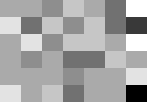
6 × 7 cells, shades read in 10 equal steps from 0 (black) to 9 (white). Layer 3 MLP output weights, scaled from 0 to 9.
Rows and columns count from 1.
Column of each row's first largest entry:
7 1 7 6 7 1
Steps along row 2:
down up down up down down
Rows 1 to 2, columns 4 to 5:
7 6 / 5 7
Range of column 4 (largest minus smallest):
3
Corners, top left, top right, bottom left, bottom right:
6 9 8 0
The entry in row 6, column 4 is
4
